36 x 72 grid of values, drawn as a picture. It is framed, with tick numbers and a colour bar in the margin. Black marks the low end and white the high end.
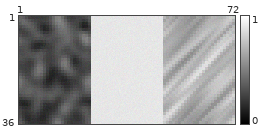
The table splits into one row of 3 panels. Panel 1,1: low, blotchy. Panel 1,2: very high, flat. Panel 1,3: high, slanting up to the right.
